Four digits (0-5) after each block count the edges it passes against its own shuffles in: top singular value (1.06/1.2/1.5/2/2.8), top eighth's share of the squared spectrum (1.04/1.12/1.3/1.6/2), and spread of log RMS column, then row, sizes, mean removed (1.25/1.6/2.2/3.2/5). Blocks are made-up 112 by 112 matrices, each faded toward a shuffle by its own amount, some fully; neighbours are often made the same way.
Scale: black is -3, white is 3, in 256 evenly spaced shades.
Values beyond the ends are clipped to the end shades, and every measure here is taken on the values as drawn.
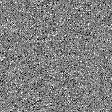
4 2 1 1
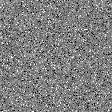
2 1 0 0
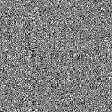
4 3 1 2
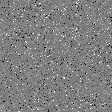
0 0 0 0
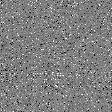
3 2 1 1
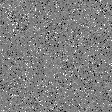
0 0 0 0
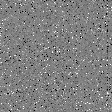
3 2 1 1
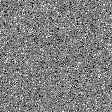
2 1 0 0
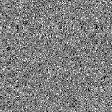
4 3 1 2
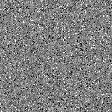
3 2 1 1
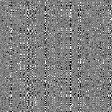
5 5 4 2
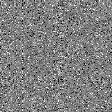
4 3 2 1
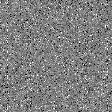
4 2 2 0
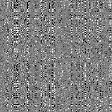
5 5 4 2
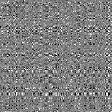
5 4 3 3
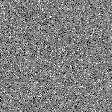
3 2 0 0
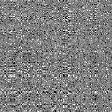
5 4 3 3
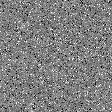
2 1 0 0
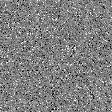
3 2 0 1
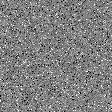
1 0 0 0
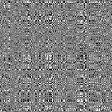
5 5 4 4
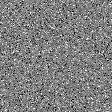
2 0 0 0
